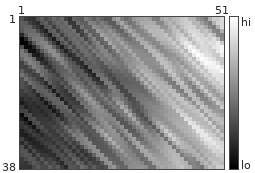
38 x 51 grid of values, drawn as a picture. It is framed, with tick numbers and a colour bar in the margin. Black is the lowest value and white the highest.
Odd rows or columns: none. Grain: diagonal, down to the right. Ninth with the highest average: top right. Slope: up to the right.
